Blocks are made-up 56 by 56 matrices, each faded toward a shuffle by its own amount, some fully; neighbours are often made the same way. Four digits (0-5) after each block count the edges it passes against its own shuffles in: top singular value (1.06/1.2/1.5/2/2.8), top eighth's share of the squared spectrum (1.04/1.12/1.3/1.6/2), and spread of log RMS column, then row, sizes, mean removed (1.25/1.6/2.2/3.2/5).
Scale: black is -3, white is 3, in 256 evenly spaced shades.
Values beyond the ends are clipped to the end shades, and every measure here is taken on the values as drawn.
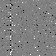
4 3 1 0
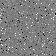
0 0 0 0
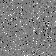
2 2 1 0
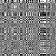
5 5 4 4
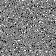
0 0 0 0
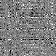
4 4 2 2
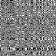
4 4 3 3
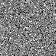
0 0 0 0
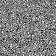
0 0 0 0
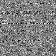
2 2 0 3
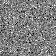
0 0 0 0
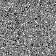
0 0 0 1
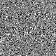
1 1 0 3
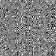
3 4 3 1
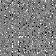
3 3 2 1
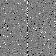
3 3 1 0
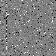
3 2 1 0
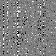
4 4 3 1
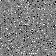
0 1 0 0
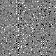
3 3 2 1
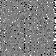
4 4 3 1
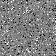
2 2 1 0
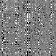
4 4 3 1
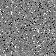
1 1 1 0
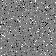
0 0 0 0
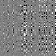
4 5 4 2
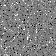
1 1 0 0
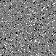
2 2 0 0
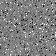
2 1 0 0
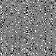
3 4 3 1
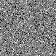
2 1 0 0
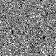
2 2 0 1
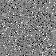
1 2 0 0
